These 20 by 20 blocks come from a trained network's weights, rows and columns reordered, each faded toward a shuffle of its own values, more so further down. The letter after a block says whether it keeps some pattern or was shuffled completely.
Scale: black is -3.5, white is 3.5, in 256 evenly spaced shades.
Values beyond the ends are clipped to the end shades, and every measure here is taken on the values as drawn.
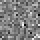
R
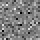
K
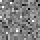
K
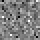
K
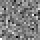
K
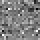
R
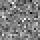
K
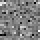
R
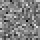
K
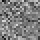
R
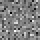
K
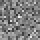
K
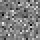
K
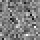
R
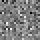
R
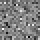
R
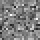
R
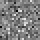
K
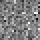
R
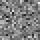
K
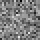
K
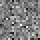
R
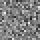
K
